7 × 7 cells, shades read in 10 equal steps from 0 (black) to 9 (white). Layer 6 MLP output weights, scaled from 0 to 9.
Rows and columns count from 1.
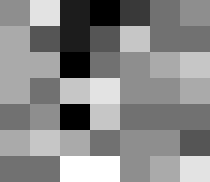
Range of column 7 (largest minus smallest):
5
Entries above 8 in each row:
0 0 0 0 0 0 2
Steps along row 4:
down up up down same up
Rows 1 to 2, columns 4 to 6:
0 2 4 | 3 7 4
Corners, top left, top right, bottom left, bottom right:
5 5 4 8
